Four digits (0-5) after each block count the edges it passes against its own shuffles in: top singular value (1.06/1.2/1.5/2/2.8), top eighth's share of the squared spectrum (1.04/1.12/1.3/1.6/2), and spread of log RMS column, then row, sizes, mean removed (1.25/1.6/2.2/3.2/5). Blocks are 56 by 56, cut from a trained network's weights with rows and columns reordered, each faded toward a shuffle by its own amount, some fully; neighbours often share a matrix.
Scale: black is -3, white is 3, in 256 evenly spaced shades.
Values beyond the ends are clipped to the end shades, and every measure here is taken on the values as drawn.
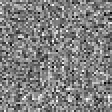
3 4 1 0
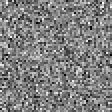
1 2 0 0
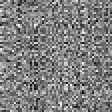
4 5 3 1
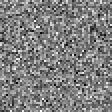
0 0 0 0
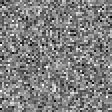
2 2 0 0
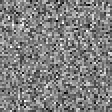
2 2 0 0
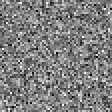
1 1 0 0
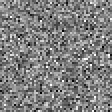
0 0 0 0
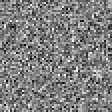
2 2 0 0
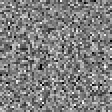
3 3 1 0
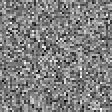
1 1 0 0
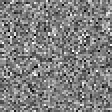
3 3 1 1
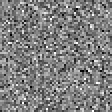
2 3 1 0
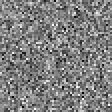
0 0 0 0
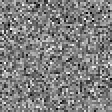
1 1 0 0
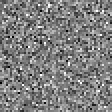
1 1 0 0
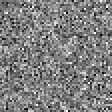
1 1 0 0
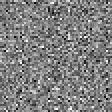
3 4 2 2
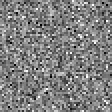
0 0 0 0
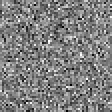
3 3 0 0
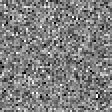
0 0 0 0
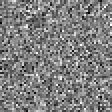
1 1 0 0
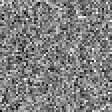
1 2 0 0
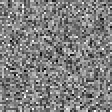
2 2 0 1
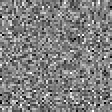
3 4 2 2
